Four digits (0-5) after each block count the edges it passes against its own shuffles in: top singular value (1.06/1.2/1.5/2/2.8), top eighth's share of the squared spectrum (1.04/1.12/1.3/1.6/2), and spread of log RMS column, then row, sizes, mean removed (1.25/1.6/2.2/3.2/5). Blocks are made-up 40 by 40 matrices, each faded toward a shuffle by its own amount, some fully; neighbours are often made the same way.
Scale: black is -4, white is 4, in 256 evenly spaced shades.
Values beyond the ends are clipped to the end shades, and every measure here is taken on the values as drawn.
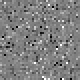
1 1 0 0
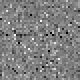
2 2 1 0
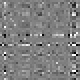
4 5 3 3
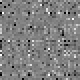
4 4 2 2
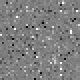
2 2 0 0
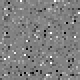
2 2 0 0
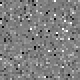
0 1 0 0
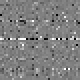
4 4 0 2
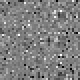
3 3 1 1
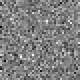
2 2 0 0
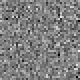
2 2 1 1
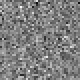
2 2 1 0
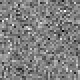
0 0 0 0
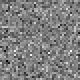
0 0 0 0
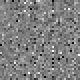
3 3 1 0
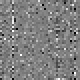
3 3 2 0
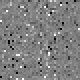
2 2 1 0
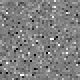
0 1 0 0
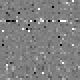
3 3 0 1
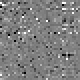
3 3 1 1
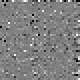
4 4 2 2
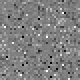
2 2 0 0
